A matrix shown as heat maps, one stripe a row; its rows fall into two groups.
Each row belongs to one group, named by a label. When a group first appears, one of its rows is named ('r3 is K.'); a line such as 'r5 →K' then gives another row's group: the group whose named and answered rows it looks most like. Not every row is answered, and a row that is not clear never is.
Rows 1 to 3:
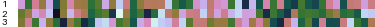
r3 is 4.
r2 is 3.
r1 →3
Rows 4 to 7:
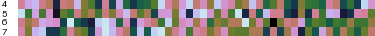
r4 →3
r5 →3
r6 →4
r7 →4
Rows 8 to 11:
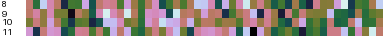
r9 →4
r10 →4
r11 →3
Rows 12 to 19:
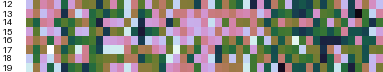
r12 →3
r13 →3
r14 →4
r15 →3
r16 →4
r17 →4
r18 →3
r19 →3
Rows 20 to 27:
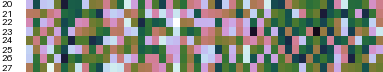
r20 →3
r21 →4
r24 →4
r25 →3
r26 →3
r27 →4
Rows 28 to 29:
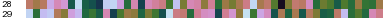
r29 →3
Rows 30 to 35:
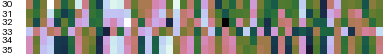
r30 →4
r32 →4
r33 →3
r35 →4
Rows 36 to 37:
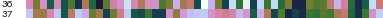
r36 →3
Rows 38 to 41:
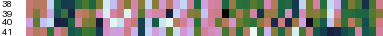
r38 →4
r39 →4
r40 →4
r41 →4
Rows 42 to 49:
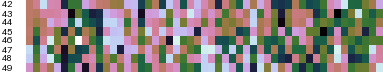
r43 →4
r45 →4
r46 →4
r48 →3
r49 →3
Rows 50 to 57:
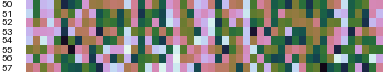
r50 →3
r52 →3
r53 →3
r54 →3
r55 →4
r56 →3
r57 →4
